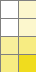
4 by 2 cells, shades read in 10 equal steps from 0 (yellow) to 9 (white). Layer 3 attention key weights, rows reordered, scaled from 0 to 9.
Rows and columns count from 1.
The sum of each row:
16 16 9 4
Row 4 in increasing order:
0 4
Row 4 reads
4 0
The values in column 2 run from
0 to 7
